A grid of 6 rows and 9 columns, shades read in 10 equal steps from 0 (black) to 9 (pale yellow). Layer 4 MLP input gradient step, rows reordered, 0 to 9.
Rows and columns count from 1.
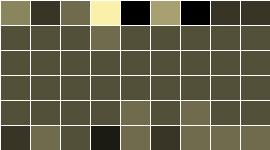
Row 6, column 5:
4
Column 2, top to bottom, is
2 3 3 3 3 4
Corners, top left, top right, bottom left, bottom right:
5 2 2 4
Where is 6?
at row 1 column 6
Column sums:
19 18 19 23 17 20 17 18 18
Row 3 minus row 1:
-2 1 -1 -6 3 -3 3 1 1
